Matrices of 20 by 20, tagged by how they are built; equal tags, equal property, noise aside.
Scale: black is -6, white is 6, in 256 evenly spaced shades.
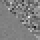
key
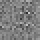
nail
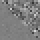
key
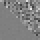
key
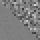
key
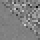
key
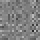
nail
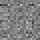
nail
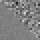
key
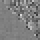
key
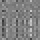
nail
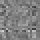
nail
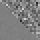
key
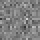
nail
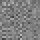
nail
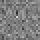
nail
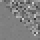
key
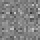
nail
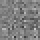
nail
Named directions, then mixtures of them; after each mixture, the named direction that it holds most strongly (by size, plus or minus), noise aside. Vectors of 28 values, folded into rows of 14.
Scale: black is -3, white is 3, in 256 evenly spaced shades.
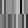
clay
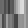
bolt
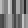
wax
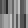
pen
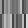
clay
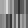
pen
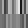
clay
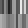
wax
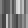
bolt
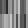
pen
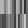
wax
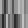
bolt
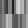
bolt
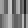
wax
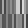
clay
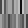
clay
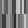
wax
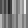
wax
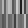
clay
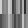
wax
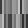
clay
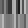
wax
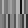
clay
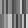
clay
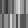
pen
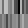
pen
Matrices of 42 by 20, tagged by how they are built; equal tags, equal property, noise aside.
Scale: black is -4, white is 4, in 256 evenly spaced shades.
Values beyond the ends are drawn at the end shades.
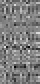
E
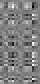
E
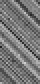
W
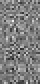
E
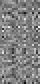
E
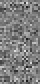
E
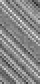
W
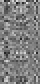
E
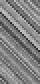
W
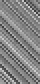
W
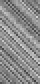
W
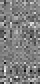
E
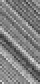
W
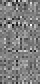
E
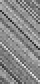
W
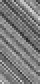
W
